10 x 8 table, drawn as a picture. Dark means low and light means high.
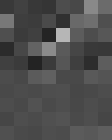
Mirror symmetry: none. Average level on the scale: 30%. Calmest part: bottom middle. Roughest part: top middle. Seam: horizontal, 50% of the way down, the bottom part calmer.
